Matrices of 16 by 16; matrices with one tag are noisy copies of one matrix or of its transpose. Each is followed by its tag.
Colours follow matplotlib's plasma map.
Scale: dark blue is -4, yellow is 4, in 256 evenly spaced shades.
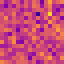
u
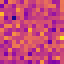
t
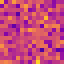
t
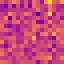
u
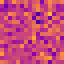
u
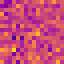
u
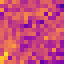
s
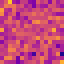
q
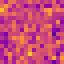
q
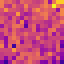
s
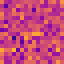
u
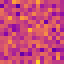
t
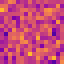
q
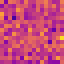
t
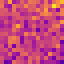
s
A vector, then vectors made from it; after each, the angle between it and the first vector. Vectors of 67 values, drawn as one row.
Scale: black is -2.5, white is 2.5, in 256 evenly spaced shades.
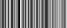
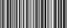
orthogonal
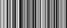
partly opposed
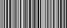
partly opposed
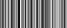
nearly parallel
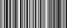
nearly opposite
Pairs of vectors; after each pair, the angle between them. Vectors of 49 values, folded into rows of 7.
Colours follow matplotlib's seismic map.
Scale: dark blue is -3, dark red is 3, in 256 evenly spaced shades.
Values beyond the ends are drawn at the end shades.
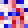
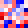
partly aligned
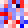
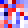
orthogonal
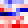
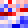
nearly opposite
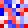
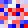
partly aligned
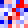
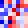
nearly parallel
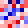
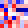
partly aligned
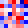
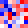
orthogonal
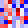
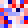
nearly opposite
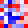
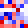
partly aligned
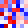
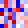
nearly parallel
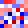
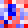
partly aligned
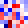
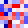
nearly parallel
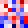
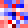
partly opposed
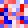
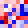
partly opposed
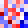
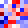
partly aligned
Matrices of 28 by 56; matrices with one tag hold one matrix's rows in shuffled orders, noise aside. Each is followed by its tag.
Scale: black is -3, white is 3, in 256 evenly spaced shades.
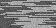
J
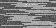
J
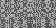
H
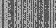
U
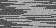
J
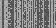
U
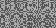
H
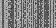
U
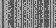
U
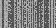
U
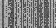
U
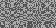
H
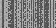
U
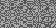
H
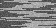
J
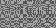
H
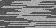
J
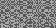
H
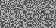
H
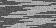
J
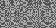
H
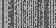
U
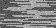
J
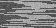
J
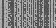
U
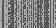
U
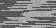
J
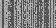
U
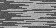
J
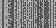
U
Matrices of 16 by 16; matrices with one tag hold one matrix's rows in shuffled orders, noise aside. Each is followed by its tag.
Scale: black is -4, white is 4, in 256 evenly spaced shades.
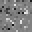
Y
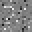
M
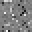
M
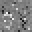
M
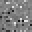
Y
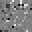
Y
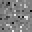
Y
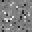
M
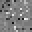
Y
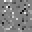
M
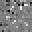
Y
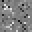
M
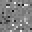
Y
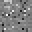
M
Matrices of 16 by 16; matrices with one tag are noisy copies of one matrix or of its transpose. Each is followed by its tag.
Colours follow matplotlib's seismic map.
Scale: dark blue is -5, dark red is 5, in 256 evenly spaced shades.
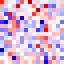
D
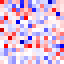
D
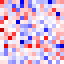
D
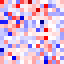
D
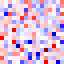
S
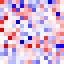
D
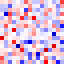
S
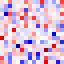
S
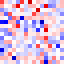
D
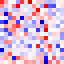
D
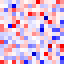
S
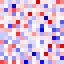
S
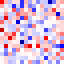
D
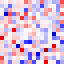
S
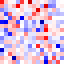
D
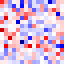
D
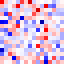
D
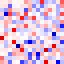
S
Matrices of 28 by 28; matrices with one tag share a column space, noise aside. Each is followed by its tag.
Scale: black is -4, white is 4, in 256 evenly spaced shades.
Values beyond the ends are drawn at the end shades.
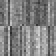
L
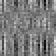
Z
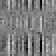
Z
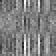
Z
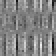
Z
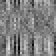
Z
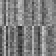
L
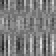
Z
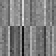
L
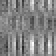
Z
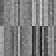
L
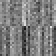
L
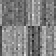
L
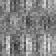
Z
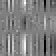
Z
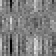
Z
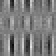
Z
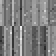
L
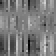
Z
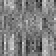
Z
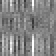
Z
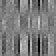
Z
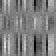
Z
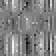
Z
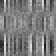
Z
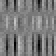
Z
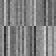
L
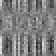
Z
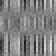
Z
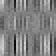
Z
